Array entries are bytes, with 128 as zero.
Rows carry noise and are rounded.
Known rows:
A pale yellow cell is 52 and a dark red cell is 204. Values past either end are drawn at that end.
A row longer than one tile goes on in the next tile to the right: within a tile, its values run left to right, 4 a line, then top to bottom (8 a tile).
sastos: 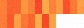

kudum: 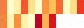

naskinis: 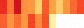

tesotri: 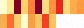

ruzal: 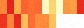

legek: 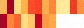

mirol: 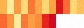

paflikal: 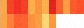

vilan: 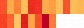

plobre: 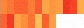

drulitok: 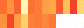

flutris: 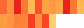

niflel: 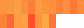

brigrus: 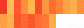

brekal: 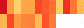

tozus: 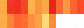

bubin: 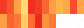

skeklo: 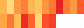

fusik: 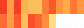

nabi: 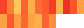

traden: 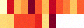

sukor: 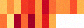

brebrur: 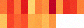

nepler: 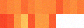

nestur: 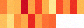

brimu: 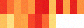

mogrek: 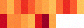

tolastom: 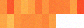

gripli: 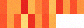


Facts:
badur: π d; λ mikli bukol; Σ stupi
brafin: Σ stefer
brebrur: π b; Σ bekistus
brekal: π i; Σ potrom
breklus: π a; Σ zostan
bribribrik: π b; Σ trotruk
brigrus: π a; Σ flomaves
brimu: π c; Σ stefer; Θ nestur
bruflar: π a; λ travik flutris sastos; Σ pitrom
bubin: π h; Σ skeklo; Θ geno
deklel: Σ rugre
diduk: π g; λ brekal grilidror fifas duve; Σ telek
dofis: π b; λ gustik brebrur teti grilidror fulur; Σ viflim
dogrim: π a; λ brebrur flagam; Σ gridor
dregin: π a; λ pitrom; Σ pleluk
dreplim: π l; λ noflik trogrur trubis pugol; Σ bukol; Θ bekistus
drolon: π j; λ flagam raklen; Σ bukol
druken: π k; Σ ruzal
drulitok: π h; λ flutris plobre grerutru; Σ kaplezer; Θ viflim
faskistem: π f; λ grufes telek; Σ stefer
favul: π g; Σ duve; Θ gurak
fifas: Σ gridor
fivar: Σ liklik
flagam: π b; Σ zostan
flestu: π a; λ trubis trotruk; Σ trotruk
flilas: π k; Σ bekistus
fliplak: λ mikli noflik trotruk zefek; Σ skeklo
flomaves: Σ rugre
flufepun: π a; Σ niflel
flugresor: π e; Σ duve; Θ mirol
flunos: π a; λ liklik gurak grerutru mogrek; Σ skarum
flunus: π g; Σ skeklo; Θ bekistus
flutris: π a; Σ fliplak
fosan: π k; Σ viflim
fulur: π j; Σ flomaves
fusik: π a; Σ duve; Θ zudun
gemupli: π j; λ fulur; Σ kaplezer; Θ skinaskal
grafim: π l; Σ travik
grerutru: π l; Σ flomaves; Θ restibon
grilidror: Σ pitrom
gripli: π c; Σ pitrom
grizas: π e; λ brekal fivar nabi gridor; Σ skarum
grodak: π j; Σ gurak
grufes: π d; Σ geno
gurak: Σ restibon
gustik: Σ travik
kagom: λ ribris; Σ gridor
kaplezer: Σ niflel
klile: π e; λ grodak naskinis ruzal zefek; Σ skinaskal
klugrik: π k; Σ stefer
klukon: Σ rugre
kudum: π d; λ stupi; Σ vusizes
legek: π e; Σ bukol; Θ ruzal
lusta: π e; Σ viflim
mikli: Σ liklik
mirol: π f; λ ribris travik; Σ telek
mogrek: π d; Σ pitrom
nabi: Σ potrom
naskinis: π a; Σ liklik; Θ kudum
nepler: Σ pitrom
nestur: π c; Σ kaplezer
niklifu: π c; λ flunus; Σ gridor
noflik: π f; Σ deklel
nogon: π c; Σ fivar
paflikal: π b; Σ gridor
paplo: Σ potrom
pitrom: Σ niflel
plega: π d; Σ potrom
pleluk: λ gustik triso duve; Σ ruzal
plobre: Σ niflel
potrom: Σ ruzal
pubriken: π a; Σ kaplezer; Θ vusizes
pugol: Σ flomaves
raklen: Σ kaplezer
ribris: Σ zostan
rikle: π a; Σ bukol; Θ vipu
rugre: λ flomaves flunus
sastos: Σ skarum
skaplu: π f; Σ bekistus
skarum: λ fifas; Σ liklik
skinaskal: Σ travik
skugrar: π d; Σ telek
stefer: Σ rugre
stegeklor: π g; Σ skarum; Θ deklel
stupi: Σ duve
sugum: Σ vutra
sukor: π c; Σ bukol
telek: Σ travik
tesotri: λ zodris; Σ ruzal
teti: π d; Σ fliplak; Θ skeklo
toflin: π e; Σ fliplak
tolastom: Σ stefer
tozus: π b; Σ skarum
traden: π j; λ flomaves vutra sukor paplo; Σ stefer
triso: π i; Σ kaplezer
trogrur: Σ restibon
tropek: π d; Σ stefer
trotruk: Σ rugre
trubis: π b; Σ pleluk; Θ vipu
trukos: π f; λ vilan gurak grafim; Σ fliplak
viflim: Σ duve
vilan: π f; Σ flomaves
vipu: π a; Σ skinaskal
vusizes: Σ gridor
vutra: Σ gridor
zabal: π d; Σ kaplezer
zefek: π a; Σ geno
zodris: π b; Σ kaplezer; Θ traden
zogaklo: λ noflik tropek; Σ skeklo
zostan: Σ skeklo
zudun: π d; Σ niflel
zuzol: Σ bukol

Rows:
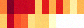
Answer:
trubis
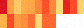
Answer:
triso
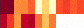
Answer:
pitrom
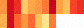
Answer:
favul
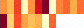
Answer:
dreplim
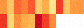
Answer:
badur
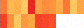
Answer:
skaplu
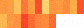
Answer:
deklel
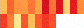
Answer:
flugresor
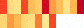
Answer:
stupi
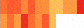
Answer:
trotruk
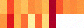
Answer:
drolon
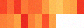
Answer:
pugol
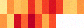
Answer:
rugre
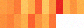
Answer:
kagom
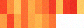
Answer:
raklen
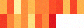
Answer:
grizas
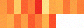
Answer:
geno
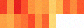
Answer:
zefek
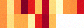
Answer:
grufes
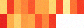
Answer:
klile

